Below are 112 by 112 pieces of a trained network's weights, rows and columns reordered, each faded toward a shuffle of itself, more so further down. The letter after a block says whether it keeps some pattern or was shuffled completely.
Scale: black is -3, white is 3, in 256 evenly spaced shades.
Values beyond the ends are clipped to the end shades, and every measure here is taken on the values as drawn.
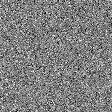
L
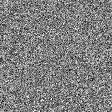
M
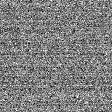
M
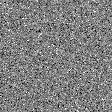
L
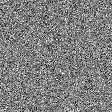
L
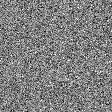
L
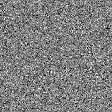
M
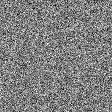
L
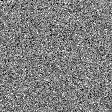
L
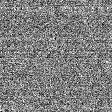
M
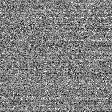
M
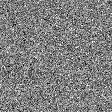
L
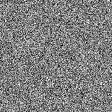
M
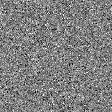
M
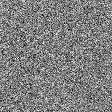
L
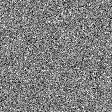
L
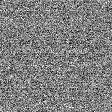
M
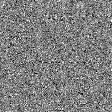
M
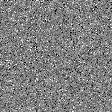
M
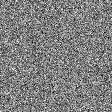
L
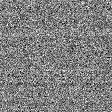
M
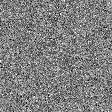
L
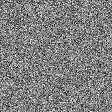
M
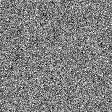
L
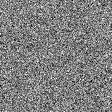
L
